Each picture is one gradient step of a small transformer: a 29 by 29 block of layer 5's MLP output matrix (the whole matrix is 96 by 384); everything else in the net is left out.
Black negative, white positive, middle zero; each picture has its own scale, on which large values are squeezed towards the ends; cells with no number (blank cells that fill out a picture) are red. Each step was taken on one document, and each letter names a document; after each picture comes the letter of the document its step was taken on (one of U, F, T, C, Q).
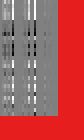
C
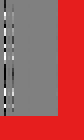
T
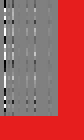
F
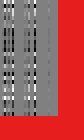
C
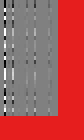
F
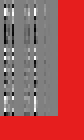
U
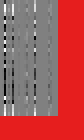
F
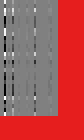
F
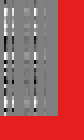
U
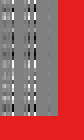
C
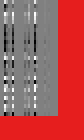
U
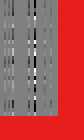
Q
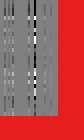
Q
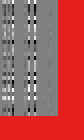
C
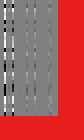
F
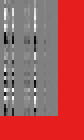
U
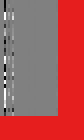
T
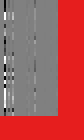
T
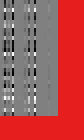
C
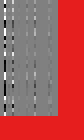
F
